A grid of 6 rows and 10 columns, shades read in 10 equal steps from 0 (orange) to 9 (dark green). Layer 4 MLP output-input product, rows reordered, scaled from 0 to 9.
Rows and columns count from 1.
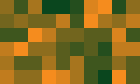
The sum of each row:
53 37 46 41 51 36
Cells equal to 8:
3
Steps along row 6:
up same down up up up up down up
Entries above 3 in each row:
7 6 7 6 7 5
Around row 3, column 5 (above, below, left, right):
2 6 2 5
